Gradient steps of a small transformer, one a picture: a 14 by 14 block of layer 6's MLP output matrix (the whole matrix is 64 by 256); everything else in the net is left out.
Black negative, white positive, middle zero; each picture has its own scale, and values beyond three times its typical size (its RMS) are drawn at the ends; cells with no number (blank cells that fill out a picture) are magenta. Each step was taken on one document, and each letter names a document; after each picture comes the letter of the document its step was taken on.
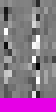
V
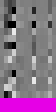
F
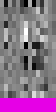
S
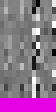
V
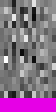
S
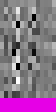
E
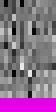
E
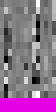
V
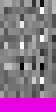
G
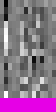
S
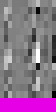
V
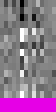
S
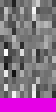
E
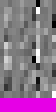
V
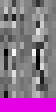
G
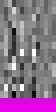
E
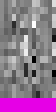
S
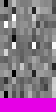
E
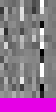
G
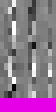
F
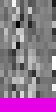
E
